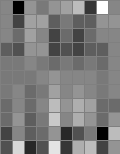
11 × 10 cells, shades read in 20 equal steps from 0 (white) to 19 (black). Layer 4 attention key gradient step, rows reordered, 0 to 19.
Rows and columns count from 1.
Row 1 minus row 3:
0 8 1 1 -6 -4 -9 4 -9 0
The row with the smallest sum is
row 9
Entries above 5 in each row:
8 10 10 10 10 10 10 9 9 9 7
